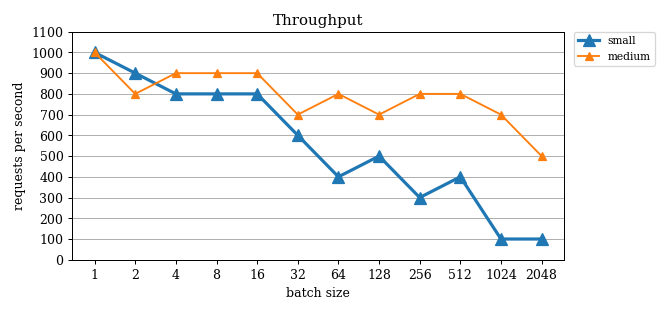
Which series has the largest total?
medium
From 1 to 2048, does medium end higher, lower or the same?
lower
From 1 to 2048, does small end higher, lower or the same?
lower
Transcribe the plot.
Title: Throughput
x-axis: batch size, ticks 1 2 4 8 16 32 64 128 256 512 1024 2048
y-axis: requests per second, ticks 0 100 200 300 400 500 600 700 800 900 1000 1100
Legend: small, medium
Values:
small: 1000 900 800 800 800 600 400 500 300 400 100 100
medium: 1000 800 900 900 900 700 800 700 800 800 700 500
